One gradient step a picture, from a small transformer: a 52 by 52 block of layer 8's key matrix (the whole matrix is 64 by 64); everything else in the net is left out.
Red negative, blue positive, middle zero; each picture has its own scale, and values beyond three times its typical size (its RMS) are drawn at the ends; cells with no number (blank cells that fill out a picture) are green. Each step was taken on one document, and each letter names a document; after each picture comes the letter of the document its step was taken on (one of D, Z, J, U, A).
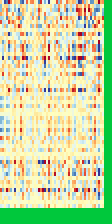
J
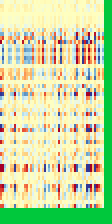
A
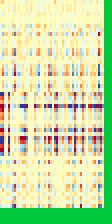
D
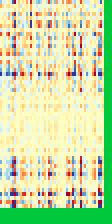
D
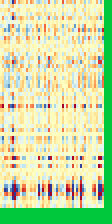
D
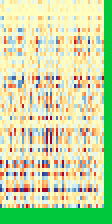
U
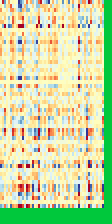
U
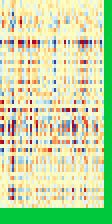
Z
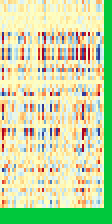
A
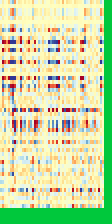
Z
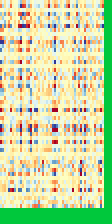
Z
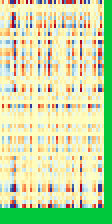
D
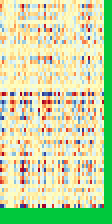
A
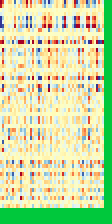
U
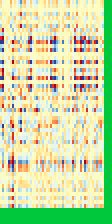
Z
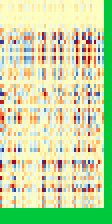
A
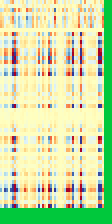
D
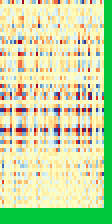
U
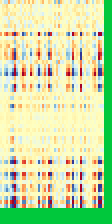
D
